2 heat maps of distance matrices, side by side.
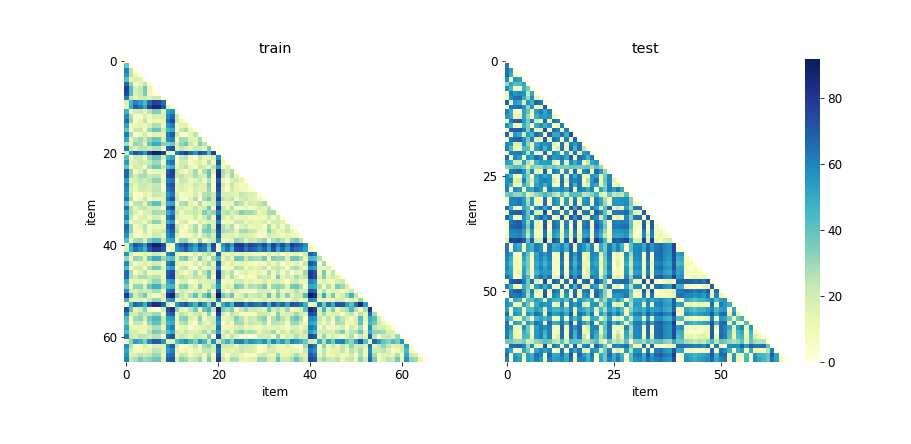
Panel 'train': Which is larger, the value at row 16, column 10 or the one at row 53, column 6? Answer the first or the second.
the second
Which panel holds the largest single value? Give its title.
train
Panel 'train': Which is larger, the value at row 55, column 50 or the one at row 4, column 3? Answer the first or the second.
the second
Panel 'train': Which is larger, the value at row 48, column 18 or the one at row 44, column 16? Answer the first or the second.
the first
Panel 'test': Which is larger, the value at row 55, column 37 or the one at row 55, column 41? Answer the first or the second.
the first
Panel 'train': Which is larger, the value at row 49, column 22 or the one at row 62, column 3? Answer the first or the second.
the first
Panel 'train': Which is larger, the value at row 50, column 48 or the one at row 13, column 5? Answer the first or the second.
the first
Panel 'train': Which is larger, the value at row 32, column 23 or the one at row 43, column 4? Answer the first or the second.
the first
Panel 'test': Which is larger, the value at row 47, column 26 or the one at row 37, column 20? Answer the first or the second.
the first
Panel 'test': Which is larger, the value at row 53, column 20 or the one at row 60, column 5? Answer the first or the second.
the first
